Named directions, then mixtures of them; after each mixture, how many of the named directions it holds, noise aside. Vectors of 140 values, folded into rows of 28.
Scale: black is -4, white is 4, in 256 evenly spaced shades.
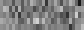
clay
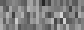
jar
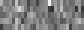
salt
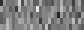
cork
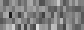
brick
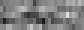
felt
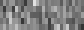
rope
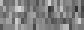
one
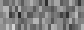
two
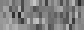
two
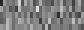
one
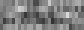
two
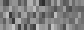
two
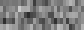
three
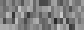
three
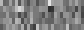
two
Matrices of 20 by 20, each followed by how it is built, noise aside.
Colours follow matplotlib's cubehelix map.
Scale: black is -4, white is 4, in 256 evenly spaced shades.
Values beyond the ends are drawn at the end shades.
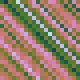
Toeplitz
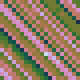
Toeplitz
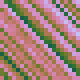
Toeplitz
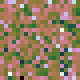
noise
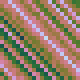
Toeplitz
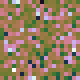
noise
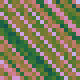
Toeplitz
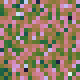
noise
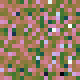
noise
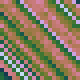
Toeplitz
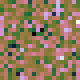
noise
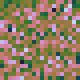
noise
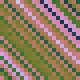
Toeplitz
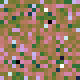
noise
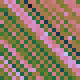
Toeplitz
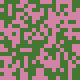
noise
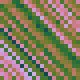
Toeplitz
